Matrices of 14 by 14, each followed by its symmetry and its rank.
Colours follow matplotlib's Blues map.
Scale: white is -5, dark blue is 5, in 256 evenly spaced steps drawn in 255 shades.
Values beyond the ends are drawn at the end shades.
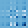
symmetric, rank one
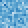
symmetric, full rank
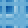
symmetric, rank one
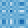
symmetric, rank one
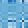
neither, rank one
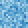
neither, full rank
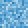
neither, full rank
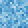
neither, full rank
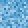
neither, full rank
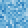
neither, full rank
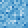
symmetric, full rank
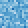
neither, full rank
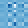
neither, rank one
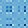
symmetric, rank one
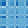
symmetric, rank one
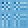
symmetric, rank one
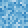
neither, full rank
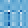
neither, rank one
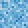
symmetric, full rank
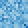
symmetric, full rank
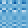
neither, rank one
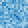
symmetric, full rank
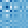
symmetric, rank one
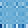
neither, rank one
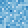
symmetric, full rank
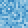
symmetric, full rank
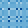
symmetric, rank one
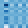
neither, rank one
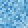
symmetric, full rank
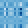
neither, rank one
